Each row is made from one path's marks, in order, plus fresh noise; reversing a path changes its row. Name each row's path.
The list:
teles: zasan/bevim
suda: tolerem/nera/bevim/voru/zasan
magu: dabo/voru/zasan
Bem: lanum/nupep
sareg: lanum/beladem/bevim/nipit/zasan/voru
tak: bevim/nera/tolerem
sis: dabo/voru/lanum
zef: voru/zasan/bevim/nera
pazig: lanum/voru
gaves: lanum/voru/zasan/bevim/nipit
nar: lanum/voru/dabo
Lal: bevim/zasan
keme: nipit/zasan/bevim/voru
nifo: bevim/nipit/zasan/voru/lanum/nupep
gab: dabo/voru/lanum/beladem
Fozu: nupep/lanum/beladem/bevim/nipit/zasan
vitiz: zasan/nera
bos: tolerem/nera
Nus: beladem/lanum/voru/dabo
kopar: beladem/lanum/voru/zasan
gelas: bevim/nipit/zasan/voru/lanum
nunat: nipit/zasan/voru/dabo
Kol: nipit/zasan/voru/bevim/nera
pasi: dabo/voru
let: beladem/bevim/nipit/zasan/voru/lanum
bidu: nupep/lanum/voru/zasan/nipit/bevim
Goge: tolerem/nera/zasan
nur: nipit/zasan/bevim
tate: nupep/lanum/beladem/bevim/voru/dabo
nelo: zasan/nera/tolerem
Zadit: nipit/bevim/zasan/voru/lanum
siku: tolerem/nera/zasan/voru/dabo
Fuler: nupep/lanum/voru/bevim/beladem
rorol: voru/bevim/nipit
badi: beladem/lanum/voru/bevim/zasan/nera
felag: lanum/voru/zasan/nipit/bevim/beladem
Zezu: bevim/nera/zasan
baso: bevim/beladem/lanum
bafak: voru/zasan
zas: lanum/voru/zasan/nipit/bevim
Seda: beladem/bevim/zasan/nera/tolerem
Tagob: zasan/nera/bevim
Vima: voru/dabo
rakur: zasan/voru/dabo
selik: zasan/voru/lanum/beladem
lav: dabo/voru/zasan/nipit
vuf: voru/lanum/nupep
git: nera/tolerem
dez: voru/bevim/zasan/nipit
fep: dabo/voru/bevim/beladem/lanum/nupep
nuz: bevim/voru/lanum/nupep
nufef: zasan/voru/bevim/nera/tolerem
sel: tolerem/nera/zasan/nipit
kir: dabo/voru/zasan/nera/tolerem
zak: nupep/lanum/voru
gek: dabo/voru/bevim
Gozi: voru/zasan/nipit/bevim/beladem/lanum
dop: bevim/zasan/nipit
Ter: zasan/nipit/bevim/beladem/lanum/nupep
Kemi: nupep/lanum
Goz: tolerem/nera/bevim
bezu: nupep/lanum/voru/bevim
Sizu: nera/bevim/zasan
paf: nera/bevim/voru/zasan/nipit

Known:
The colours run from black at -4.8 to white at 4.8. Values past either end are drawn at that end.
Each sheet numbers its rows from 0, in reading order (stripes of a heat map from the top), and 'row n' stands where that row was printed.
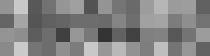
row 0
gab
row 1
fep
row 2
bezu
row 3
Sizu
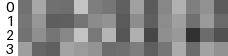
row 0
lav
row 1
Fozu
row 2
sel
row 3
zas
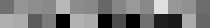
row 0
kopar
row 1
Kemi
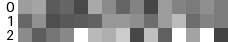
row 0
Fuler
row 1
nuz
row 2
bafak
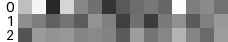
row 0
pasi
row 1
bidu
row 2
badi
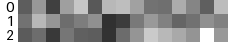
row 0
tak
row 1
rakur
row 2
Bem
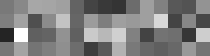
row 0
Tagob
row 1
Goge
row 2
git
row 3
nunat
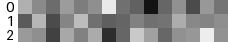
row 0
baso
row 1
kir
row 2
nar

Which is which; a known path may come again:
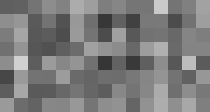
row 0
zef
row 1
bezu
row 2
tate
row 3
nuz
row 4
sis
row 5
nufef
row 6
fep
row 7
felag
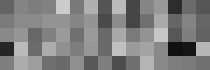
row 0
sel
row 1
let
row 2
suda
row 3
bos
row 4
selik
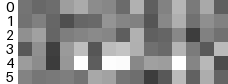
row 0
gaves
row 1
nifo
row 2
siku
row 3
tak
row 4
Lal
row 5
Gozi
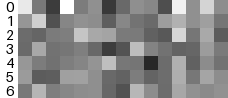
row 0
pazig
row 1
gab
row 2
dez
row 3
nunat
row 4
gelas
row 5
zas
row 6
Nus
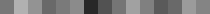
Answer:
rakur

